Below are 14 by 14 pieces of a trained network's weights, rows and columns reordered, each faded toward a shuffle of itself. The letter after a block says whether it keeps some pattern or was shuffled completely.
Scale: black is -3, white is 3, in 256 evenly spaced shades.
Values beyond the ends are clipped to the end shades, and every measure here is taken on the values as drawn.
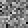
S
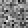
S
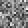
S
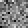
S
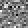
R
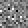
S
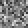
S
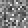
S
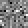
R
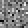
S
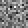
S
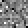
S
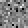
S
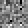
R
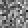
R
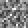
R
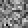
R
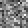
S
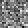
S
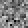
S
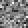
S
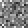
R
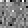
R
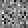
R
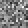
S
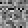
R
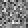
S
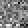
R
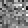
R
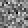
S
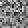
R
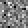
S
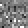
R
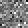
S
